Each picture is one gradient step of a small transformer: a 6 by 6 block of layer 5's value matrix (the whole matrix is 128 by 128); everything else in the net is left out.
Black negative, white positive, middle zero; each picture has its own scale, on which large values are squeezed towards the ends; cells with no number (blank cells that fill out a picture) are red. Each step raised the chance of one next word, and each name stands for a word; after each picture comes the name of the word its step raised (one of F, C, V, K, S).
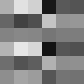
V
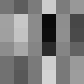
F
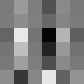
F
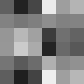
F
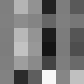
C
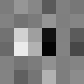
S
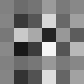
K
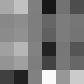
C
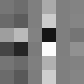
K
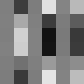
F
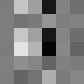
S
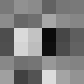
V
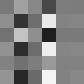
K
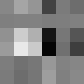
S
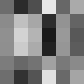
F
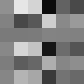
V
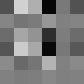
V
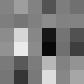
S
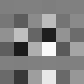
K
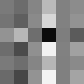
K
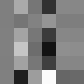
C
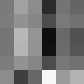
C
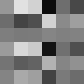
V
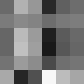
C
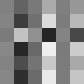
K
